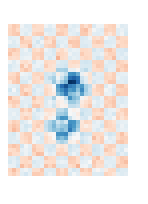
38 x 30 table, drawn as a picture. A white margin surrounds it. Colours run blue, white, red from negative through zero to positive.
Dips: two. Ninth with the lowest average: centre. Lone odd cells: none. Odd rows or columns: none.
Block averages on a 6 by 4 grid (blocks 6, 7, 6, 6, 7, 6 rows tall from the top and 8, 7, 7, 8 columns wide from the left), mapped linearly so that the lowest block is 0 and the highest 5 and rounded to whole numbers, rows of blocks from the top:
5555 / 5445 / 5205 / 5335 / 5235 / 5555
